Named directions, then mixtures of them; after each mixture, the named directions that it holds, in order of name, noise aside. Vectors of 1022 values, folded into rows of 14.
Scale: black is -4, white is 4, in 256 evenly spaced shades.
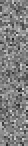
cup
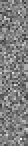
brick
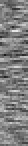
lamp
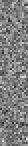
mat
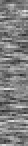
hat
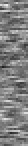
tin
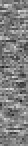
brick, hat, tin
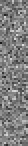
brick, cup, lamp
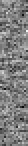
hat, lamp, mat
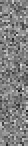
cup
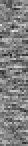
lamp, mat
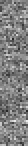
cup, hat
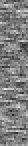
cup, hat, tin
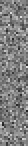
cup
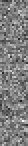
brick, hat, mat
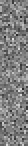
cup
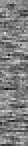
hat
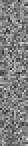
mat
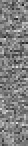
lamp, mat
